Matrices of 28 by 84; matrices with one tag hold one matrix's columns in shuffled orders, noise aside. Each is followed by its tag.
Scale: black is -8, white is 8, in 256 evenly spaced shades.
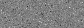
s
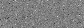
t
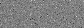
t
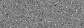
s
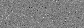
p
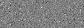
s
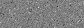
s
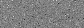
t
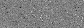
p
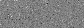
t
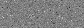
p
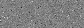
p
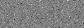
t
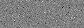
p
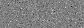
s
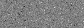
s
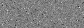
s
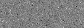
s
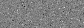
s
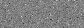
t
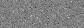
p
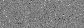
t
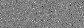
s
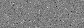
s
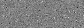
p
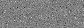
p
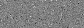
t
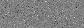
p
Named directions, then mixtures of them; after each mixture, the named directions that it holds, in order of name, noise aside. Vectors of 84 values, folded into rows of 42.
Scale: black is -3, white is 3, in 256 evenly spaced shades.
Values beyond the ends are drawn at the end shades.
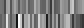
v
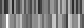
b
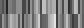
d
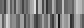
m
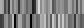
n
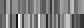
v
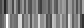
b, v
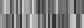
d, m, n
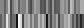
v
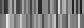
b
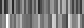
b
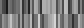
d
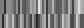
m, n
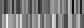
b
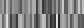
d, m, v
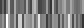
b, n, v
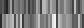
b, d, n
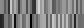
n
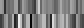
n, v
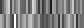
n, v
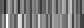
b, v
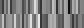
d, n, v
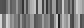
m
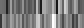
b, d, m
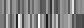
v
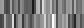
d, n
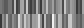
b, m, v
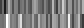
b, m, v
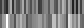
b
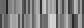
d
